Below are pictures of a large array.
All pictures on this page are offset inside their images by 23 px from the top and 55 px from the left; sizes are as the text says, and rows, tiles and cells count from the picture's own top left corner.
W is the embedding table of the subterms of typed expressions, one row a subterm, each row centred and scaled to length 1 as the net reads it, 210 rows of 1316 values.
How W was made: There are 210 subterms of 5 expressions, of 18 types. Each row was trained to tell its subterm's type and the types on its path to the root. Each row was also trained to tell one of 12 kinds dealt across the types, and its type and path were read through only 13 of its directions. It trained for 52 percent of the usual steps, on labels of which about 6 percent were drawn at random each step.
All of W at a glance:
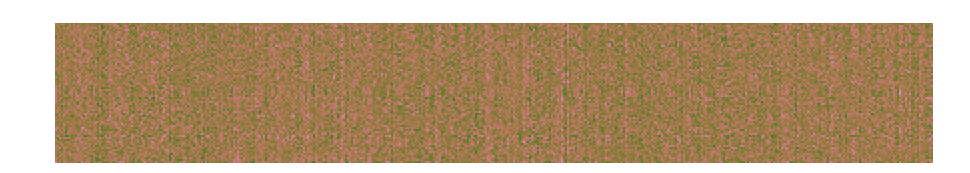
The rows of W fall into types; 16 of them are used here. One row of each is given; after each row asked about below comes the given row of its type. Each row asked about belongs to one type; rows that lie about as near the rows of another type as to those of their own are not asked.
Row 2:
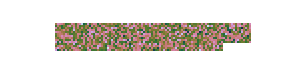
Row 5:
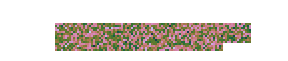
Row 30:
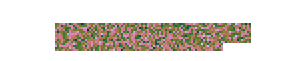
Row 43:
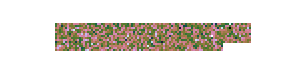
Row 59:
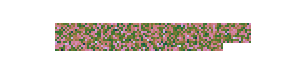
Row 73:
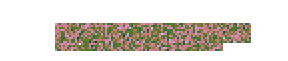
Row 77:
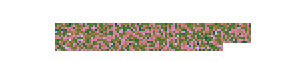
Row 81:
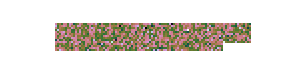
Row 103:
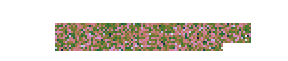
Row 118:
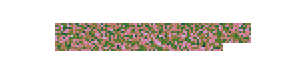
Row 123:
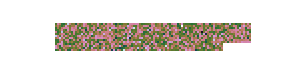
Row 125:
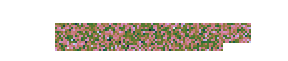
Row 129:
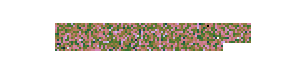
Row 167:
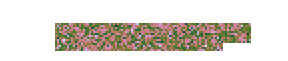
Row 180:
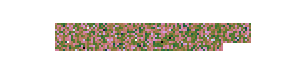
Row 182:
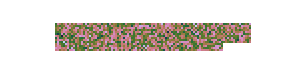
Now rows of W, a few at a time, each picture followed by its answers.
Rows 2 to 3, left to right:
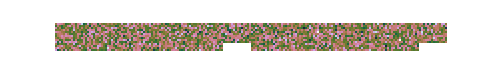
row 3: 103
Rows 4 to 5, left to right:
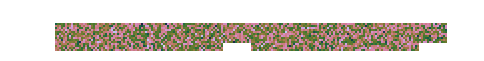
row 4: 125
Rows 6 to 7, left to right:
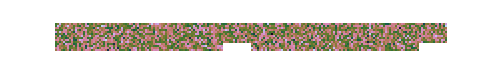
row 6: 77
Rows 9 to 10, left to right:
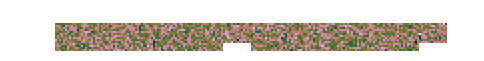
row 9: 125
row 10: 123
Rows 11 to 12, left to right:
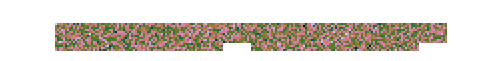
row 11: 103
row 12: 77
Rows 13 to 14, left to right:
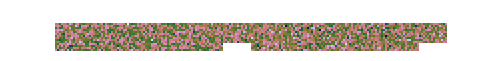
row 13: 73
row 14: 180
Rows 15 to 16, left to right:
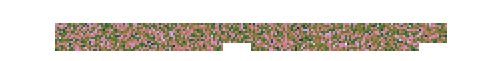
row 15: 5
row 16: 103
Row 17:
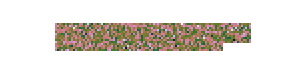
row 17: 167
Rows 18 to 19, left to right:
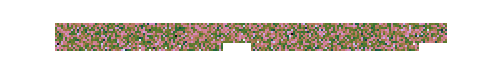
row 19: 73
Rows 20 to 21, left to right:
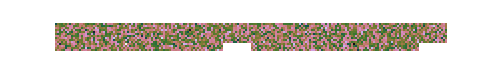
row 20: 118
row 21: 125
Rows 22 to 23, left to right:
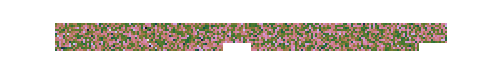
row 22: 30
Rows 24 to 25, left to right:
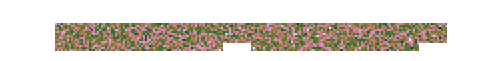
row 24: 118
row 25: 123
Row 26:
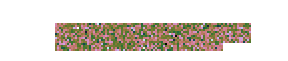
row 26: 129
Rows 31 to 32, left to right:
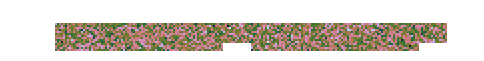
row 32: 118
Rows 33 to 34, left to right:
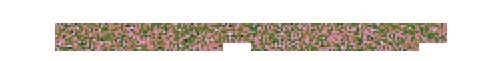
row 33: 59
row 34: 118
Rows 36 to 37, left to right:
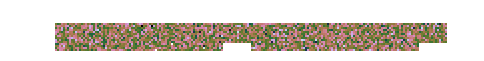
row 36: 73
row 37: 43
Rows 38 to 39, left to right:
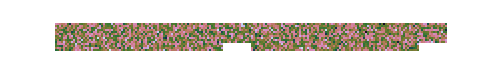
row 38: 103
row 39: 123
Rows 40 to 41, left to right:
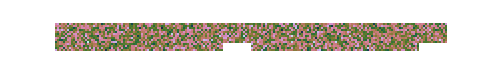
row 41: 125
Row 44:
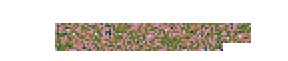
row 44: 167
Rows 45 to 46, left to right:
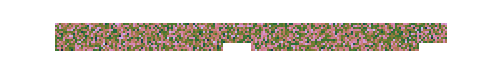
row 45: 103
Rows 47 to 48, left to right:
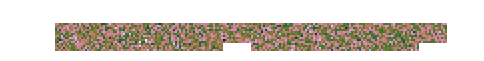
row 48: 125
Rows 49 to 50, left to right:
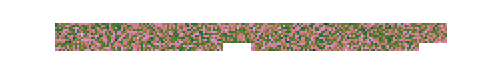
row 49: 2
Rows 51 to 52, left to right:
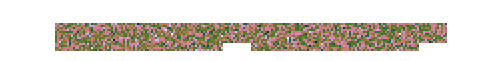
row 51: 182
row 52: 59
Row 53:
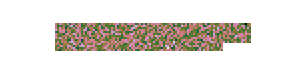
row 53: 167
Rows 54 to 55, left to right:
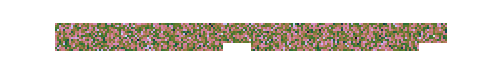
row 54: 81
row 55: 123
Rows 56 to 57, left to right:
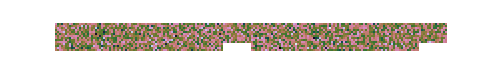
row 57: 180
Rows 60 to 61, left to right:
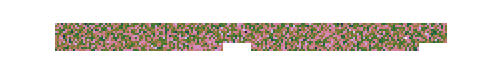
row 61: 2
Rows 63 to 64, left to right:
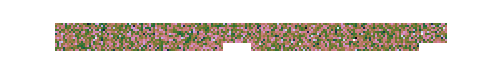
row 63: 30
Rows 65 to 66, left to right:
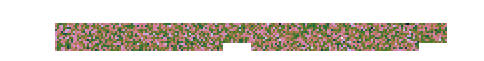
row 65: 81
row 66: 81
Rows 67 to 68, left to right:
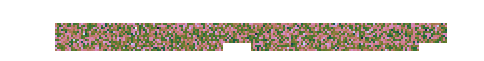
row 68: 103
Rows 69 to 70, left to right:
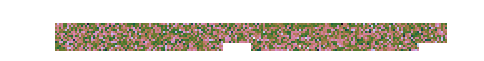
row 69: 30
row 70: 118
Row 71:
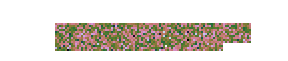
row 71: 5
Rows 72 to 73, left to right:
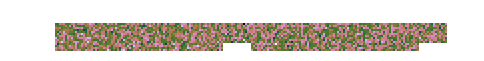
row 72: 2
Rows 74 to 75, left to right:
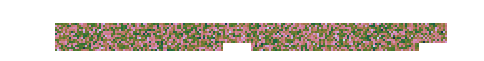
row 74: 125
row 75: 182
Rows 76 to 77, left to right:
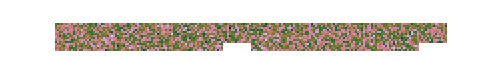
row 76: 180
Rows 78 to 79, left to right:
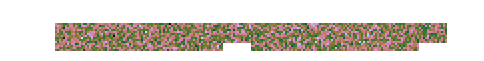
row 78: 59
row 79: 77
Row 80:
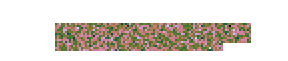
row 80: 77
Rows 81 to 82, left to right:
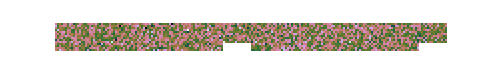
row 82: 167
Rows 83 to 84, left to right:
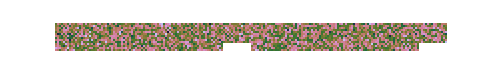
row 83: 182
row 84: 125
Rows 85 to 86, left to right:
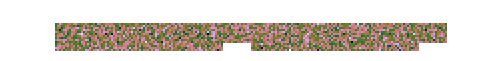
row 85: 43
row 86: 180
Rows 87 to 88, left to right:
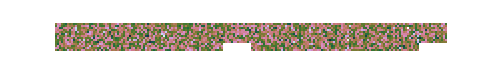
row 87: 77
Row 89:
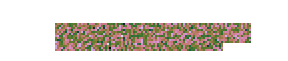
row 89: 182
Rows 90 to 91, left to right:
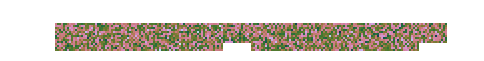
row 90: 59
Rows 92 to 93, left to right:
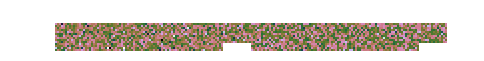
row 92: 5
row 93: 2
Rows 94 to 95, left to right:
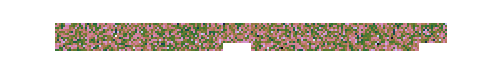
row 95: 180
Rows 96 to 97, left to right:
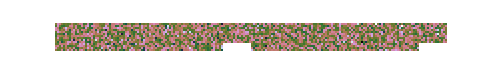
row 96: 77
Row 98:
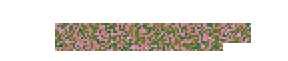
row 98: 103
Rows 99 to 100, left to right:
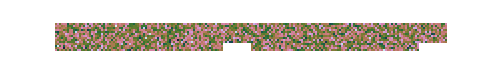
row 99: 73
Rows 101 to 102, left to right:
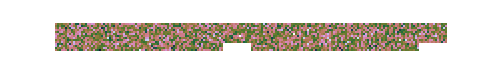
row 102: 123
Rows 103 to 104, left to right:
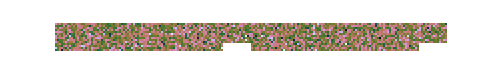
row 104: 5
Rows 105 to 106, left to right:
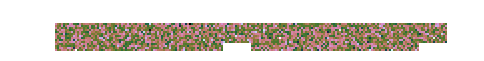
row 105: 81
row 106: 2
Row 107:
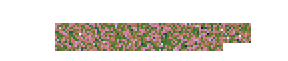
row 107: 167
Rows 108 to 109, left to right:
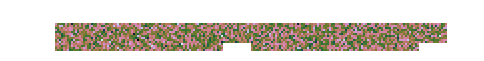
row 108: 125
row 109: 5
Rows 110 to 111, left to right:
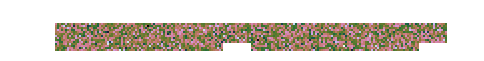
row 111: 123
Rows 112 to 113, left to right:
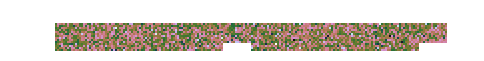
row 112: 30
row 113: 123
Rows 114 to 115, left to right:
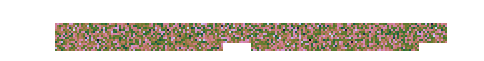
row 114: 123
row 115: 123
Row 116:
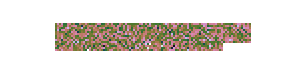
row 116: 43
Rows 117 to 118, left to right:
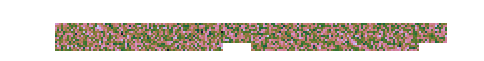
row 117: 129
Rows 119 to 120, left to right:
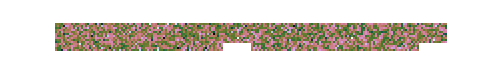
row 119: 180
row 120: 2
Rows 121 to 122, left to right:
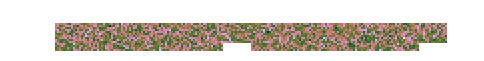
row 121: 5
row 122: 2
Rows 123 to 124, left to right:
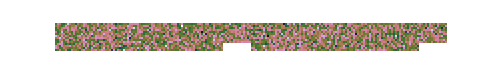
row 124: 123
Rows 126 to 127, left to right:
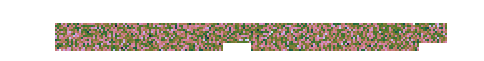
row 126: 81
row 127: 43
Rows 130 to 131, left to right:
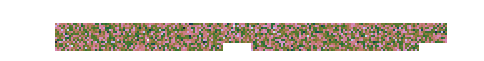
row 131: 81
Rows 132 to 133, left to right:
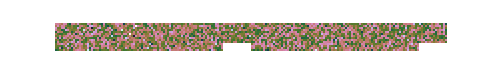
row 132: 5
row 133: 59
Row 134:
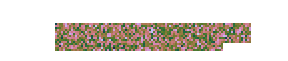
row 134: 73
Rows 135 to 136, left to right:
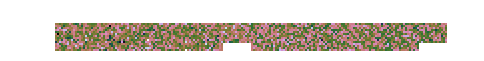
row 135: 125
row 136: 81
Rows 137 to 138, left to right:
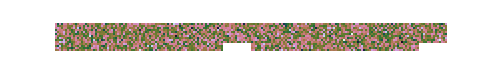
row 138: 180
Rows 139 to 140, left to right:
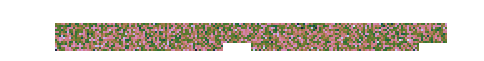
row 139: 118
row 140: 2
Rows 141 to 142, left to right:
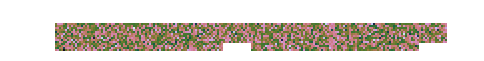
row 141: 30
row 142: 2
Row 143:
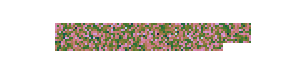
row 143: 59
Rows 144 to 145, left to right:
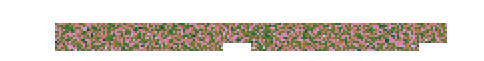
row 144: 129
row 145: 129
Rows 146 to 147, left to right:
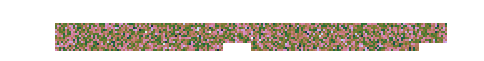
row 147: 30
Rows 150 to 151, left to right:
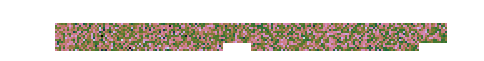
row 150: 180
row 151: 2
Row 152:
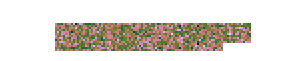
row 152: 180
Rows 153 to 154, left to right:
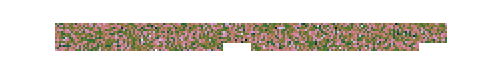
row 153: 182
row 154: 129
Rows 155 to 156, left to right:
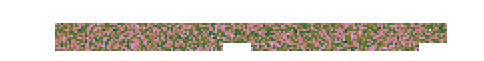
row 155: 2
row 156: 5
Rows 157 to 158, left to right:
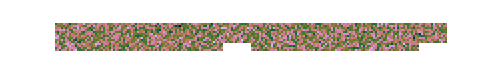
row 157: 182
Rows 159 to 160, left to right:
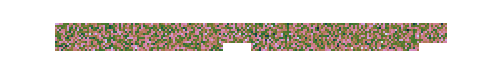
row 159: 103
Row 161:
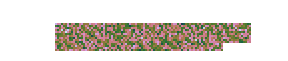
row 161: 118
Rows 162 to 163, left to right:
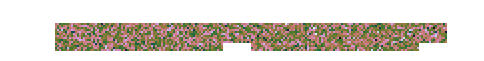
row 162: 123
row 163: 182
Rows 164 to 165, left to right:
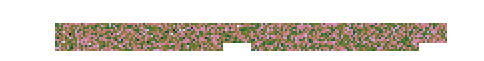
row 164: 103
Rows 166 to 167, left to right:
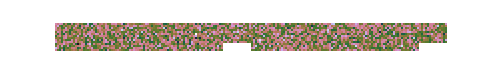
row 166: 129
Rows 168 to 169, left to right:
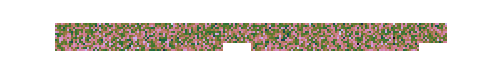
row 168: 118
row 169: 118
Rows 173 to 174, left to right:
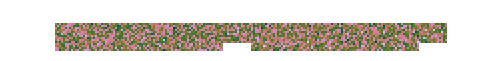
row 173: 180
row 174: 167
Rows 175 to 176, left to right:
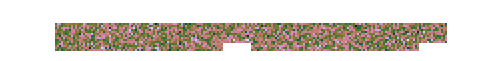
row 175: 77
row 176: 59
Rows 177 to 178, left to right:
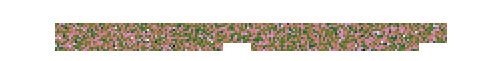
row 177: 30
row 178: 73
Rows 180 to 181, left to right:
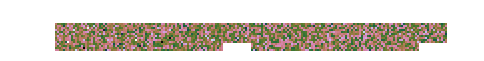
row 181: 118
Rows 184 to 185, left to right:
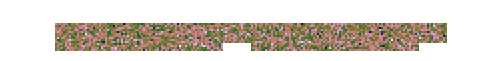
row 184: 129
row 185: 103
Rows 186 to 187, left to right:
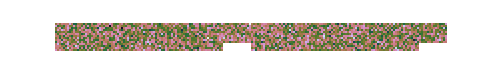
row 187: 180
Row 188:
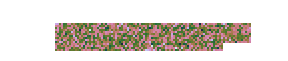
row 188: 59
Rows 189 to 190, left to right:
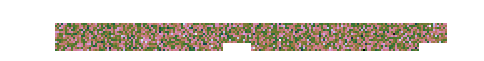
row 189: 5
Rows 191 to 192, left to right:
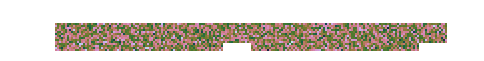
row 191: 125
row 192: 125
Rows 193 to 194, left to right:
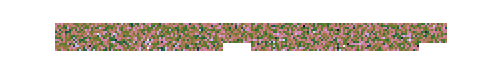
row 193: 43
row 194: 43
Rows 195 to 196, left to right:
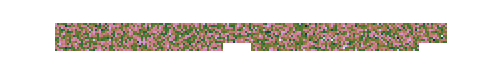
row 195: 59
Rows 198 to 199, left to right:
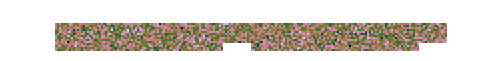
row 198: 167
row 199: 180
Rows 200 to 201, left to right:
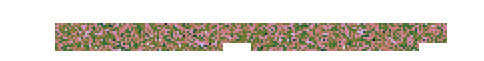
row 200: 129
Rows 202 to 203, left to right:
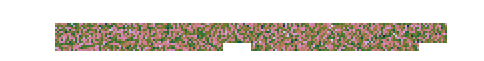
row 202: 103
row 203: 167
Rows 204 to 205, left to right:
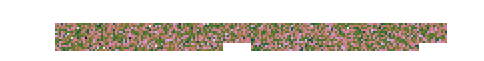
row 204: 123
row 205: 59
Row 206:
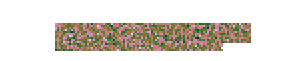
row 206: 129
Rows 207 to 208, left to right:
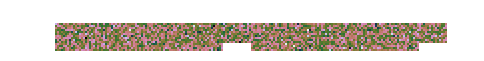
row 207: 118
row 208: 5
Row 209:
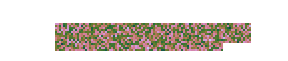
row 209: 118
